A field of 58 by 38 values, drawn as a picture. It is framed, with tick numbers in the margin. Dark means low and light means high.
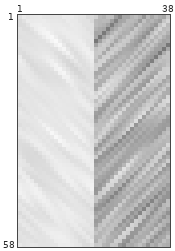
It is made of 1 by 2 panels. Panel 1,1: very high, slanting down to the right, faint in contrast. Panel 1,2: high, slanting up to the right.
